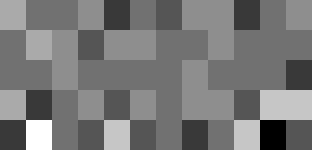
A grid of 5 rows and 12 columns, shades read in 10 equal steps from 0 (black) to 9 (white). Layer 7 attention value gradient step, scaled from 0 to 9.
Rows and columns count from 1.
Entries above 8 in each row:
0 0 0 0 1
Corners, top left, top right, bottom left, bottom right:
6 5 2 3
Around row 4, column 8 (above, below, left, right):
5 2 4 5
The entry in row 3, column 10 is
4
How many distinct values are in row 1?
5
